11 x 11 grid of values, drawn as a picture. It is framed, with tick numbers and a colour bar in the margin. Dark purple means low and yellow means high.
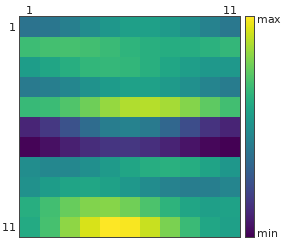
The ninth with the highest average is the bottom middle. The top middle is the smoothest part. The grain runs across in streaks.
